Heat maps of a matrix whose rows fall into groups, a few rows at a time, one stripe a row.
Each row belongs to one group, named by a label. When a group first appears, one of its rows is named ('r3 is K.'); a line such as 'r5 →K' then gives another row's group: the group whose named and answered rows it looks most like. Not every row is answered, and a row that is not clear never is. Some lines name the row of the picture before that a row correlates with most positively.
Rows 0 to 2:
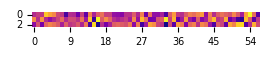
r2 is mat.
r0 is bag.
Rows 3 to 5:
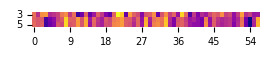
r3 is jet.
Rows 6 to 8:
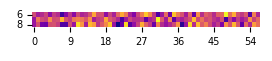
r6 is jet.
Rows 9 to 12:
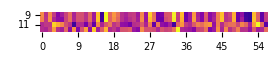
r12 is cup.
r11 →bag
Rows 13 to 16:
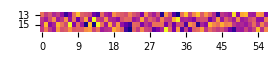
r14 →cup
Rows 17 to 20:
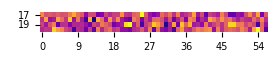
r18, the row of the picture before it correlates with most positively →15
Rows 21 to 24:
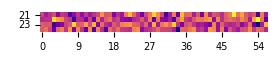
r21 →jet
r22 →bag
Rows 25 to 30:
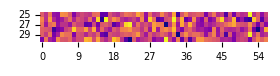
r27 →jet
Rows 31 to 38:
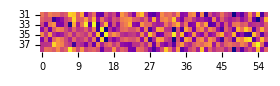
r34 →mat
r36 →mat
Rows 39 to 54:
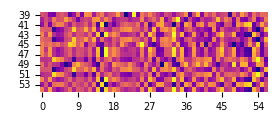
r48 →bag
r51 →bag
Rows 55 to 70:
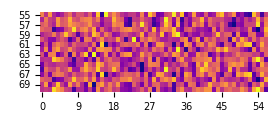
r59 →cup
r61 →mat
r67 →mat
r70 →bag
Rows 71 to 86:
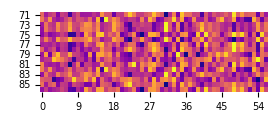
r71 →jet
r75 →jet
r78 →jet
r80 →bag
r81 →jet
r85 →jet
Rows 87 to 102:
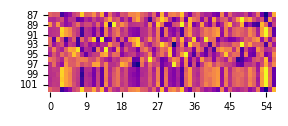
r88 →jet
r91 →bag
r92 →cup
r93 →jet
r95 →cup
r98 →bag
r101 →bag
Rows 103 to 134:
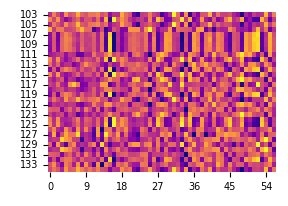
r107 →mat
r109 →mat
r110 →mat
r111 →jet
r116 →jet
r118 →jet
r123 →jet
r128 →bag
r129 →cup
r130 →bag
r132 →mat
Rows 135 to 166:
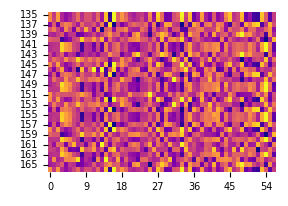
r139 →jet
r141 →bag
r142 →bag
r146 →cup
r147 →mat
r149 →bag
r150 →bag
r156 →bag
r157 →mat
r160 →bag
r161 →cup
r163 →bag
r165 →jet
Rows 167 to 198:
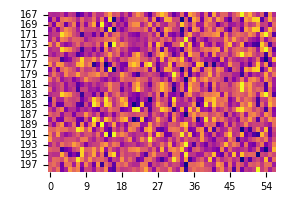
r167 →jet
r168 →mat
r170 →mat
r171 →bag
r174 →bag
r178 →mat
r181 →jet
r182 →jet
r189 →cup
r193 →cup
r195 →cup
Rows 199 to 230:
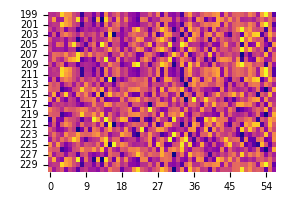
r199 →bag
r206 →jet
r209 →jet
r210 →bag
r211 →bag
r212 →mat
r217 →jet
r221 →mat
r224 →cup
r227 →jet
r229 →bag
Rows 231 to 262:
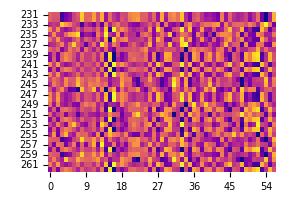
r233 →bag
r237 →cup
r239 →mat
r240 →mat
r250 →mat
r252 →mat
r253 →cup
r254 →mat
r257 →cup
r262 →mat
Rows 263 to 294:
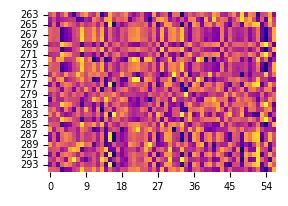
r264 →jet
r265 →mat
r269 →bag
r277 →mat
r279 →cup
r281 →bag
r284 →bag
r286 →jet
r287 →mat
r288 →mat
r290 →cup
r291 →mat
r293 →mat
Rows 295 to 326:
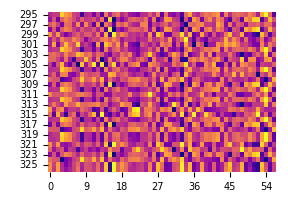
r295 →bag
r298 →mat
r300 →cup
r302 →bag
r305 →cup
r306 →bag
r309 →mat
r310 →bag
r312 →bag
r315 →cup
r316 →bag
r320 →bag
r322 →jet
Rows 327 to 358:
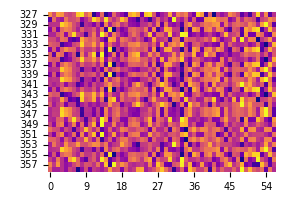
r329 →bag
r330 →mat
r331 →cup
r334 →mat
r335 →cup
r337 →mat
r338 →bag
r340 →bag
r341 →jet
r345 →jet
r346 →bag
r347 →bag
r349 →cup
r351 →cup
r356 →cup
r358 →jet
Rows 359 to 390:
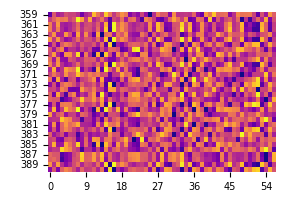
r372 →cup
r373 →mat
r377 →mat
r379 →jet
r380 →bag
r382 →mat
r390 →mat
